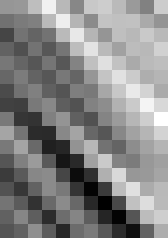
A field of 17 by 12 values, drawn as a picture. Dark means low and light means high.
The bottom middle is the ninth with the lowest average. The halves do not mirror each other. There is an overall slope up to the top right.
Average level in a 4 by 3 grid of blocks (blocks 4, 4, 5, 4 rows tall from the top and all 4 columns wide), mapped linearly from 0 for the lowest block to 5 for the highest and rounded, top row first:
2 4 4
1 2 5
1 1 4
1 0 3
